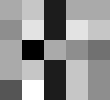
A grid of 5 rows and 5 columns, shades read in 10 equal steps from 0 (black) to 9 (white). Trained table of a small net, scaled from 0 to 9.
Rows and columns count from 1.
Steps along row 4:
up down up down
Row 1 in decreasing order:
7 6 6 6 1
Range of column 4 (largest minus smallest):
3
